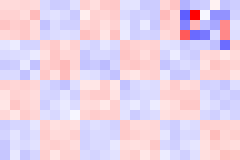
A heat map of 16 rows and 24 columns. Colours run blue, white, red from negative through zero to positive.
Overall the values sit about 50% of the way up the scale. There is no overall slope. Values change most from cell to cell in the top right. An odd patch, rougher than its surroundings, sits in the top right.
